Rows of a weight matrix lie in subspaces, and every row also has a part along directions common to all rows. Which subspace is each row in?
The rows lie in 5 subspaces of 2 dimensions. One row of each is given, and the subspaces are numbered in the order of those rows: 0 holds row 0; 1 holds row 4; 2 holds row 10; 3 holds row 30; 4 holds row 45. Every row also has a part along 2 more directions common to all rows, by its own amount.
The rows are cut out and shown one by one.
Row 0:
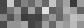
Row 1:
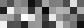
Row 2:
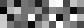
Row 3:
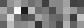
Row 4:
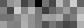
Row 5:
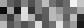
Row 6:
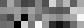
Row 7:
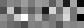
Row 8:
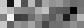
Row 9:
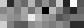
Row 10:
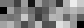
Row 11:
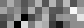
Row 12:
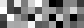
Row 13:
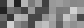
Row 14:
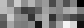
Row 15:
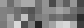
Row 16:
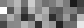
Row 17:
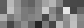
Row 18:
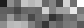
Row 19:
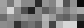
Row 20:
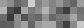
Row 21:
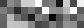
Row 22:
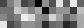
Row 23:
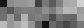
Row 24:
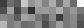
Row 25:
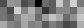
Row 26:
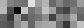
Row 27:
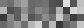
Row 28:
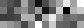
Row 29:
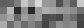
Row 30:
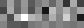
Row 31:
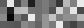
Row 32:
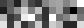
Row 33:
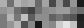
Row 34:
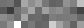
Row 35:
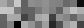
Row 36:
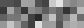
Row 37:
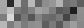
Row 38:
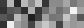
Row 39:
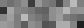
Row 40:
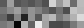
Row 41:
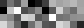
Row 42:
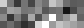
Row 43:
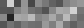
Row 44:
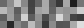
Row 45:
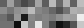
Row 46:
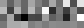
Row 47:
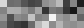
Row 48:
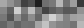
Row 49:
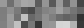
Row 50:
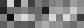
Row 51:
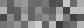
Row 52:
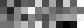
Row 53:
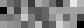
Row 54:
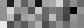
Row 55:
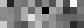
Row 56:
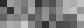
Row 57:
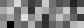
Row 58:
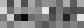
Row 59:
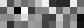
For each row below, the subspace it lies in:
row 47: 1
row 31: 3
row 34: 4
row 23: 1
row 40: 4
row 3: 2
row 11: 4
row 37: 3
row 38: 3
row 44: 0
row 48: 1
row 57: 0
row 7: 3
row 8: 3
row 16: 2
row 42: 1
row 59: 2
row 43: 3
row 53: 2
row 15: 4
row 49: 4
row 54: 3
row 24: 1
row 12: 0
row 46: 3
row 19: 4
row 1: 2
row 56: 1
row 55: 0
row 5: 2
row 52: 4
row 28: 0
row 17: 0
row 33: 4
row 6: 4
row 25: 1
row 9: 0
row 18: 1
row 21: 1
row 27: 0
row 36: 3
